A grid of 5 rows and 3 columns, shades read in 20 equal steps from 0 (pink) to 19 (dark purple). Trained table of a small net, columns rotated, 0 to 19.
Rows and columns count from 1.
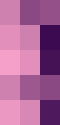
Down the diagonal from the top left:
4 4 18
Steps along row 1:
up down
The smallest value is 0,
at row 3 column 1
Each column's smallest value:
0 2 10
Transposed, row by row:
4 2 0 4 1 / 11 4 2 9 3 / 10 19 18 11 17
